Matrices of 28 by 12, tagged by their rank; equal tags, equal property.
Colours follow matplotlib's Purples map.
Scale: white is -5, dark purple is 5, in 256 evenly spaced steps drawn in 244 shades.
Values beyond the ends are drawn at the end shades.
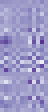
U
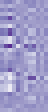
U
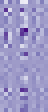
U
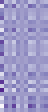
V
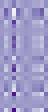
V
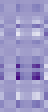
V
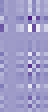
V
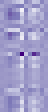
U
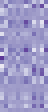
U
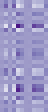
V
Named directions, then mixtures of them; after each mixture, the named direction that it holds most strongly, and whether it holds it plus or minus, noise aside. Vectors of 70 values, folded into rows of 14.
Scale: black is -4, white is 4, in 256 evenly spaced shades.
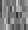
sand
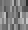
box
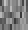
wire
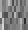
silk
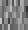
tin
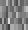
tin, minus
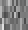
silk, plus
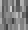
sand, minus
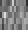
silk, minus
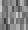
sand, minus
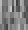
sand, minus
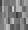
sand, plus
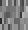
tin, minus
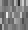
tin, plus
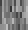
sand, plus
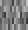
box, minus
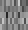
box, plus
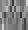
silk, plus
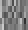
silk, plus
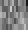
box, plus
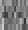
silk, plus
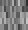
box, plus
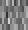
tin, minus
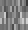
box, plus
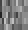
sand, plus
